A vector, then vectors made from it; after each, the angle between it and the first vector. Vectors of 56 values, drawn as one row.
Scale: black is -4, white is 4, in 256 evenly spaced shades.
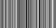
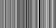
nearly parallel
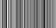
orthogonal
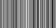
nearly opposite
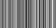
nearly parallel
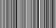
nearly opposite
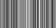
nearly opposite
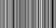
partly opposed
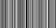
partly aligned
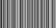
partly opposed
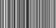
partly aligned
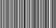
partly opposed
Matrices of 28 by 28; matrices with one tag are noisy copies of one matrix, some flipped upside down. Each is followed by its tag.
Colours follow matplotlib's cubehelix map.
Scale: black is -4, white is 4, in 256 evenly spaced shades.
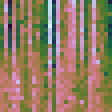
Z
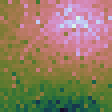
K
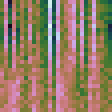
Z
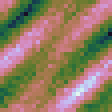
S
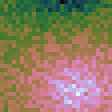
K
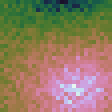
K
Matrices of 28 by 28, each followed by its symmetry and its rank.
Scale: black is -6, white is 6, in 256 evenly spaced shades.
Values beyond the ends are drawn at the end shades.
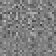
neither, rank five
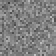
neither, full rank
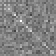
symmetric, rank five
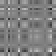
symmetric, rank one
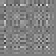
symmetric, rank two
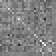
symmetric, rank five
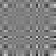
symmetric, rank one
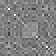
symmetric, rank five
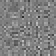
neither, rank five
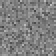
neither, full rank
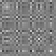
symmetric, rank two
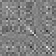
symmetric, rank five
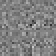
neither, rank five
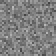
neither, full rank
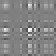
symmetric, rank one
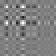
symmetric, rank one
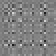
symmetric, rank two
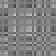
symmetric, rank one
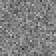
neither, full rank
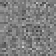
neither, rank five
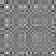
symmetric, rank two
